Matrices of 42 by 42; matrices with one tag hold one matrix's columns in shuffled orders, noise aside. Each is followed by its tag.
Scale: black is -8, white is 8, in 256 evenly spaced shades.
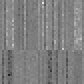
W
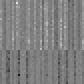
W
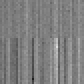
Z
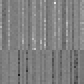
W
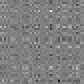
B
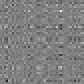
B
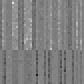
W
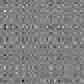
B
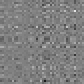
B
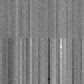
Z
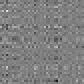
B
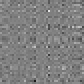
B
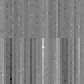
Z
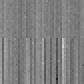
Z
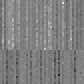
W
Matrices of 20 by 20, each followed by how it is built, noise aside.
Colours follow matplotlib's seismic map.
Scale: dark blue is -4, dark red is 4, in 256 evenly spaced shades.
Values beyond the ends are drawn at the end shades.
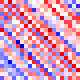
Toeplitz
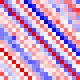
Toeplitz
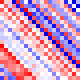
Toeplitz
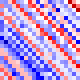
Toeplitz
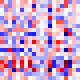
low rank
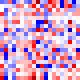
low rank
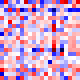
low rank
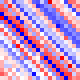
Toeplitz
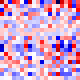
low rank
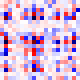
low rank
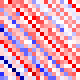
Toeplitz
